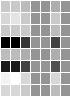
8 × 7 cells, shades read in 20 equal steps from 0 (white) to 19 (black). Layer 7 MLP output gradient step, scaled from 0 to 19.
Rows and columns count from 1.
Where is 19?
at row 4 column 1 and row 4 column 2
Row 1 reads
4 4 5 8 8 6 8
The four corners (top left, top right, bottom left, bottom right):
4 8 3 8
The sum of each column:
56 54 55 64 64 56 64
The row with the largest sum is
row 4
